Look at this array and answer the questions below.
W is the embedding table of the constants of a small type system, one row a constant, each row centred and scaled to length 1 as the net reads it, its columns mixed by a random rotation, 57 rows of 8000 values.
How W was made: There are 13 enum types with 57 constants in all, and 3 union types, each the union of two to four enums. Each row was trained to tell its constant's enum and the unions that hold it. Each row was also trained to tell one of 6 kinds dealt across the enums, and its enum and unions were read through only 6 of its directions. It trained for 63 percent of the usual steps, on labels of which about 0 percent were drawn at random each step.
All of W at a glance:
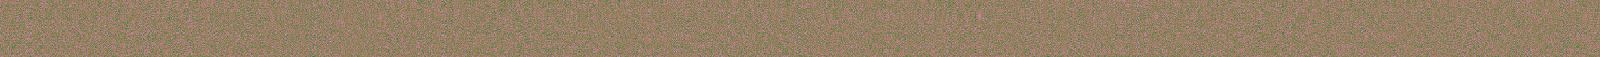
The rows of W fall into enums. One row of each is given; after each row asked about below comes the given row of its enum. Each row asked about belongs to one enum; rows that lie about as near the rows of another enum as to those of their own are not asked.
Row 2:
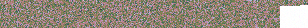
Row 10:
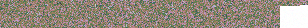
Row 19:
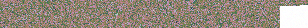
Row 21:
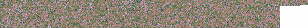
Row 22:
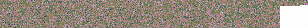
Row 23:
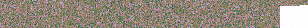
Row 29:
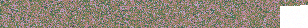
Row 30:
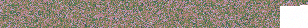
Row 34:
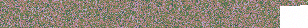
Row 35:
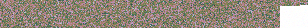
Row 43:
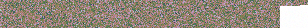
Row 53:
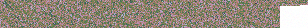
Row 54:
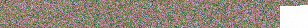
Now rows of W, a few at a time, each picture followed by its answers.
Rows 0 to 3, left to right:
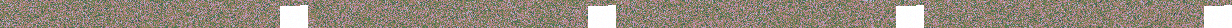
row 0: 34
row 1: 53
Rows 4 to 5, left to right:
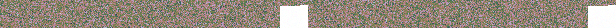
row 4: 29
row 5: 53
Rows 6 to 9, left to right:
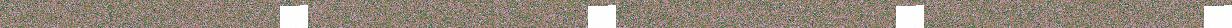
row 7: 21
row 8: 43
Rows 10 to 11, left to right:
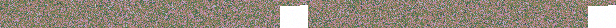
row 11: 35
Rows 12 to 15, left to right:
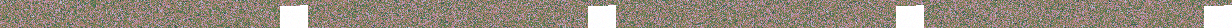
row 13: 2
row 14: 35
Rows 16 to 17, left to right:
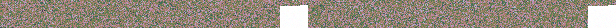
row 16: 34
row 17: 43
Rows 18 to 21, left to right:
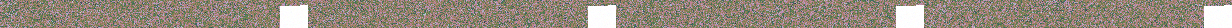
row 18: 30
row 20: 23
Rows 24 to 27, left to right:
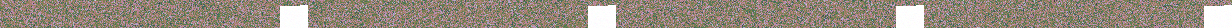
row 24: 35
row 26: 23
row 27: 54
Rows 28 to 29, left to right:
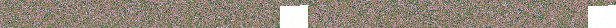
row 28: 43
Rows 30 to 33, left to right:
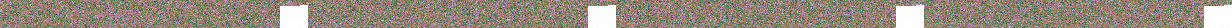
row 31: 2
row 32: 29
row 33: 29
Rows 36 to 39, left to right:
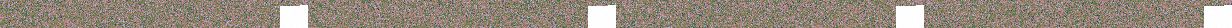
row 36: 10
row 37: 43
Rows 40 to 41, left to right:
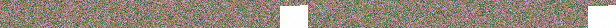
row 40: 22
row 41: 34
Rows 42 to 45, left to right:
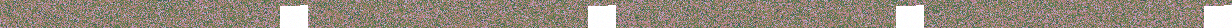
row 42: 53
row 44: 21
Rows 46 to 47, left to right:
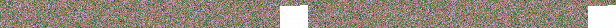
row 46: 23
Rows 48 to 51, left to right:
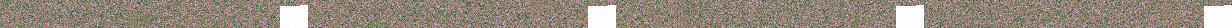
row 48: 29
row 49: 34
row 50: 54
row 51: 35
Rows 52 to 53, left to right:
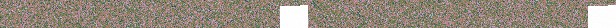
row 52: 23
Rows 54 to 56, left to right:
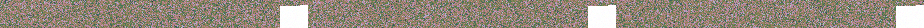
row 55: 2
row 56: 19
